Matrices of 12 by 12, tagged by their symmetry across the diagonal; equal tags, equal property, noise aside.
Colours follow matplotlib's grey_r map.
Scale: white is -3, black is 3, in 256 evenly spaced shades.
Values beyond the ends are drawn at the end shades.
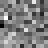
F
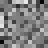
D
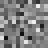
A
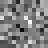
A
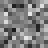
A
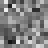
F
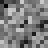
D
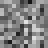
F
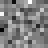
A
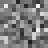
F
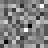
A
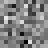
F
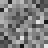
D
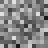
D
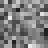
A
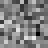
A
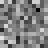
F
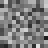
A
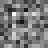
D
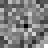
D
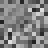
D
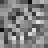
D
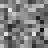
F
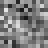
A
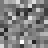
F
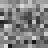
F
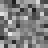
A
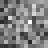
F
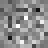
D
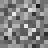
D
